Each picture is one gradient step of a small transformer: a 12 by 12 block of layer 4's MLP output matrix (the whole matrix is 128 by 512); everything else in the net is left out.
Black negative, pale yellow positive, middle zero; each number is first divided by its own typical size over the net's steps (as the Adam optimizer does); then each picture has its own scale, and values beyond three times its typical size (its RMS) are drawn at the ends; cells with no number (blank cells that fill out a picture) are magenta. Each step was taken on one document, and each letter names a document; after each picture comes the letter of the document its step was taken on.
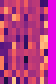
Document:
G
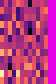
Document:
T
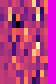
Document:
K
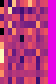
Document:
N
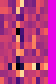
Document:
N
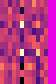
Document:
N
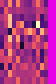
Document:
T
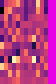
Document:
T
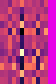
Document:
N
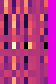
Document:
G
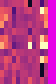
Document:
G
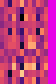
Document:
N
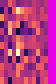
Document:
T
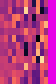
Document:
K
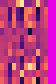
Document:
N
